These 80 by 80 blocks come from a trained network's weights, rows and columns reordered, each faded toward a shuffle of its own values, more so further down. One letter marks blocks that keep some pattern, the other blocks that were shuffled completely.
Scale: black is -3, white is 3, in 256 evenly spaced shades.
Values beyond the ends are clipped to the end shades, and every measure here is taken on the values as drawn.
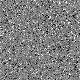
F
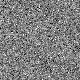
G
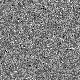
G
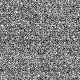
F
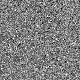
G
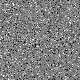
G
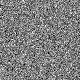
G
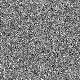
G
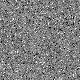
G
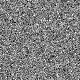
G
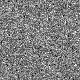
G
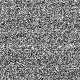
F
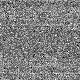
F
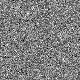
G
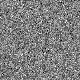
G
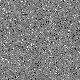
G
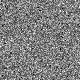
G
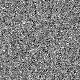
G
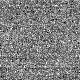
F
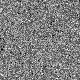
G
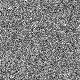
G
